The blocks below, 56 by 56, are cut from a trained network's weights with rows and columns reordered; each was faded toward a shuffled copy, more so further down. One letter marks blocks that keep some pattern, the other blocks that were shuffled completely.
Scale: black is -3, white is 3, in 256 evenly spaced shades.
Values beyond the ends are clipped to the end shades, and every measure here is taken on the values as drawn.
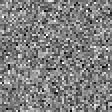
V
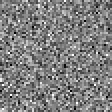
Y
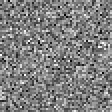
Y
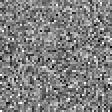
V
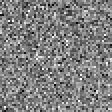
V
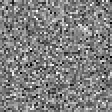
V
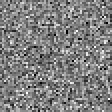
Y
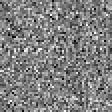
V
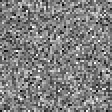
Y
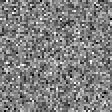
Y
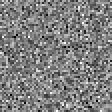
Y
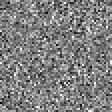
Y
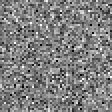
V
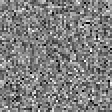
V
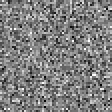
Y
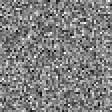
Y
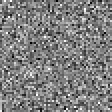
Y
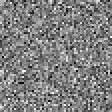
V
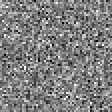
V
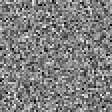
Y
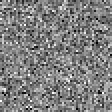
Y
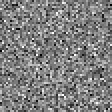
V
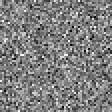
Y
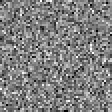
Y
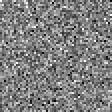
Y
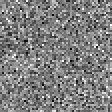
Y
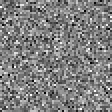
Y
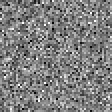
Y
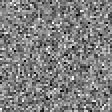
Y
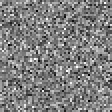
Y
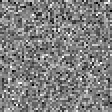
Y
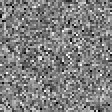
Y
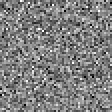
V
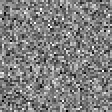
V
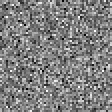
Y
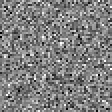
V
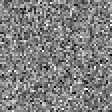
Y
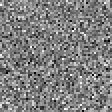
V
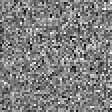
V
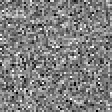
V
